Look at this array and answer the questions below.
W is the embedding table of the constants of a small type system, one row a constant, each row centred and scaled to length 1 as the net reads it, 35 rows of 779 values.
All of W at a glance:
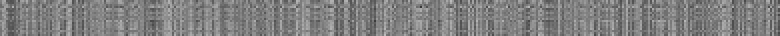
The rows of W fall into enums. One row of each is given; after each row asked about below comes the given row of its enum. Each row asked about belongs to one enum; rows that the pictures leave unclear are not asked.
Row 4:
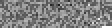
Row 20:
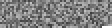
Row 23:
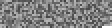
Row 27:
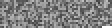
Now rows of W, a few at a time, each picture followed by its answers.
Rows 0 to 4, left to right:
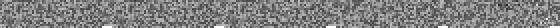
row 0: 23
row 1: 23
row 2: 23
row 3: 27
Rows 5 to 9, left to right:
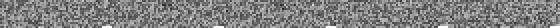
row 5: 27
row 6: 4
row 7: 4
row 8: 23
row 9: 20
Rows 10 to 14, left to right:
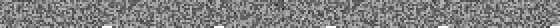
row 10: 23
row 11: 27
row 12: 4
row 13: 27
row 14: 23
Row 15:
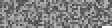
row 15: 27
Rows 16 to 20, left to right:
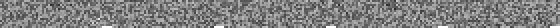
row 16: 4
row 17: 23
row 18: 27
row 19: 4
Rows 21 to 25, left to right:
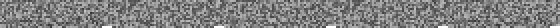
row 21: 20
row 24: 27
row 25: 20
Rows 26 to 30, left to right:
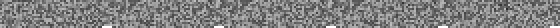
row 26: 23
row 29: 27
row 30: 4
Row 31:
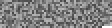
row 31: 23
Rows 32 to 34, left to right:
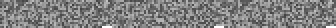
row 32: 27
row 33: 23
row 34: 27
